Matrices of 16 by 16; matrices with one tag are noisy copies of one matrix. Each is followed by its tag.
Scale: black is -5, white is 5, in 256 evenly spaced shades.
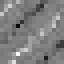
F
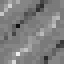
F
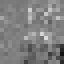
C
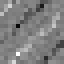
F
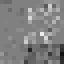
C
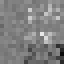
C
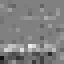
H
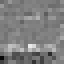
H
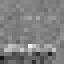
H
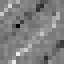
F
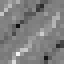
F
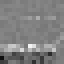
H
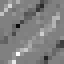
F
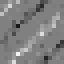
F
